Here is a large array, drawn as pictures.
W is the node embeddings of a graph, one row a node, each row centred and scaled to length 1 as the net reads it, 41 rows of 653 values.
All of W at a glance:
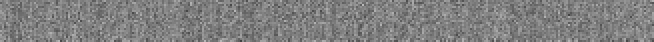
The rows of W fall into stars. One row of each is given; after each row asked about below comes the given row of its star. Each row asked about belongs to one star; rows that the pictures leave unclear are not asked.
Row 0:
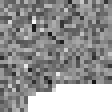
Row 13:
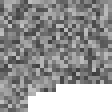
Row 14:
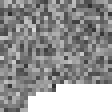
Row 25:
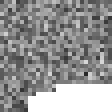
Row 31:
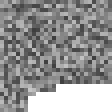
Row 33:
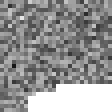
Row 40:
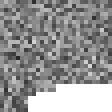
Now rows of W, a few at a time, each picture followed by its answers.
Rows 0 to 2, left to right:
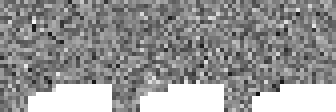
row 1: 33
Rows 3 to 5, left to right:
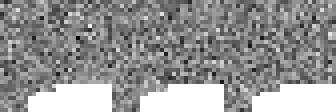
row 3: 25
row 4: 33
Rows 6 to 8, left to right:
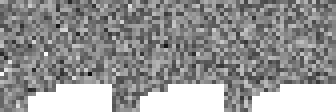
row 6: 14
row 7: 40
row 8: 0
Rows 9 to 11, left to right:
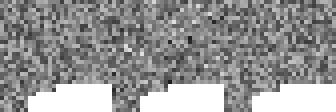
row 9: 25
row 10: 25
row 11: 14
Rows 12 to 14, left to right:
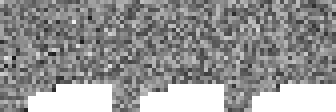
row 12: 33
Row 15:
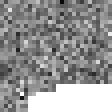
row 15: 13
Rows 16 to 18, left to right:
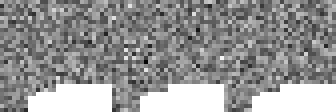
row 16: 14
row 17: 14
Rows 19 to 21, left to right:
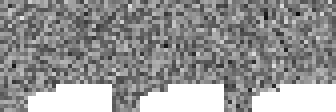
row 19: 33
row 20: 40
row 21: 25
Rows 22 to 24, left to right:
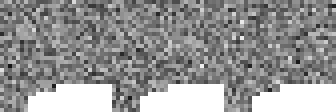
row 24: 31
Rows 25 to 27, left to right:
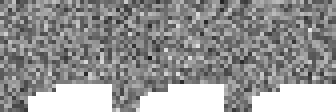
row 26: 31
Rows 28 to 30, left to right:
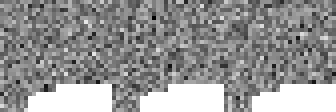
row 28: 31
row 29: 25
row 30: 40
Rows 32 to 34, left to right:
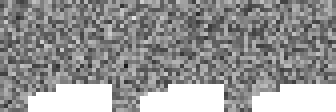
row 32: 13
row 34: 33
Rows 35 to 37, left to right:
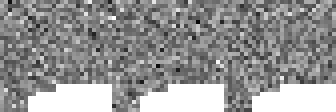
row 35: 31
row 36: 13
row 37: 31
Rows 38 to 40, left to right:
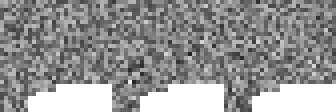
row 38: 40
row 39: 25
